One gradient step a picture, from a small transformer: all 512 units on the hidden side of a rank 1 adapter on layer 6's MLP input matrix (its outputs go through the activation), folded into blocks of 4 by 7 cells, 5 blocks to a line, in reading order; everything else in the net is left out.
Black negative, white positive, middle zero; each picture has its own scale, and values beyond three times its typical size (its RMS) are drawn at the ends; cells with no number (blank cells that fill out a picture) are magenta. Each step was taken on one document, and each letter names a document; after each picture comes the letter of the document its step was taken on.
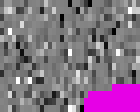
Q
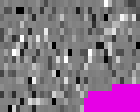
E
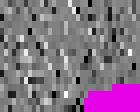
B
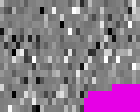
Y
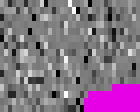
B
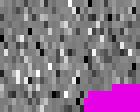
B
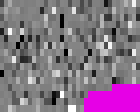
Q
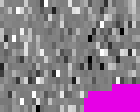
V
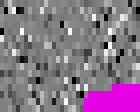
E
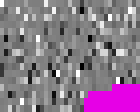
V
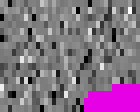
B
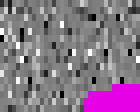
Q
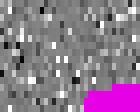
Y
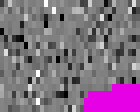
Y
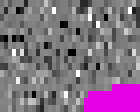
V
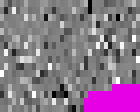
Y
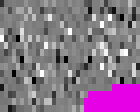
V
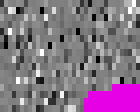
Q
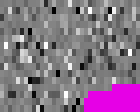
B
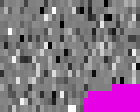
Q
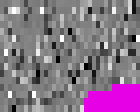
Q
